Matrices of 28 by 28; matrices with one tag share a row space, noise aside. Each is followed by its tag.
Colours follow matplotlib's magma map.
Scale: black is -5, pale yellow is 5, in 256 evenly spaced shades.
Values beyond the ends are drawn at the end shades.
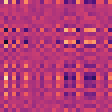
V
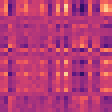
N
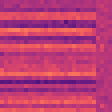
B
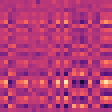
N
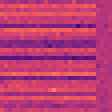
B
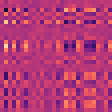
V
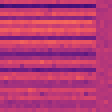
B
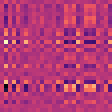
V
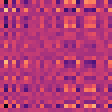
V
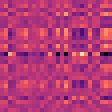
N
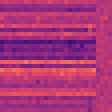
B
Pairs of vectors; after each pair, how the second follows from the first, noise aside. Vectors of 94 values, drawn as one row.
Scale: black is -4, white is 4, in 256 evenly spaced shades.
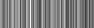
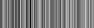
negated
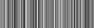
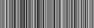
sign-scrambled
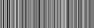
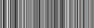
sign-scrambled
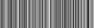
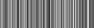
negated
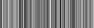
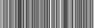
sign-scrambled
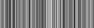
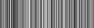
sign-scrambled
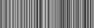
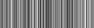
sign-scrambled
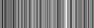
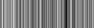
negated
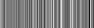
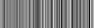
sign-scrambled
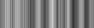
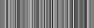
sign-scrambled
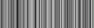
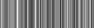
negated
